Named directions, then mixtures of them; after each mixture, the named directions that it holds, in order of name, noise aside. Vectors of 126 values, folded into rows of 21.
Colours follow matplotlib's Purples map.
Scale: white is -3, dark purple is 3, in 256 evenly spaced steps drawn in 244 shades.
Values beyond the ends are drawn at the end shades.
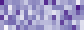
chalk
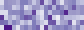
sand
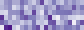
sand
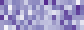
chalk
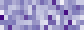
chalk, sand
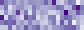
chalk, sand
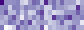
chalk, sand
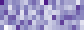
chalk, sand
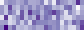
chalk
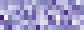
chalk, sand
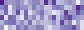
chalk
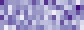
chalk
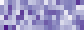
chalk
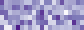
sand
